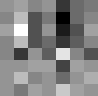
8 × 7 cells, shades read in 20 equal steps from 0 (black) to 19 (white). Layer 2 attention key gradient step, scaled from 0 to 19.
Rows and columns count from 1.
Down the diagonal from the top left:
11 14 6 8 17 12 13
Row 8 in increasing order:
9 11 11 11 12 12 15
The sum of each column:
86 97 73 80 55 74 82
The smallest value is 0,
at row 2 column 5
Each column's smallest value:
10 4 6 7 0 6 6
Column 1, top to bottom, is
11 10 12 10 10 11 11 11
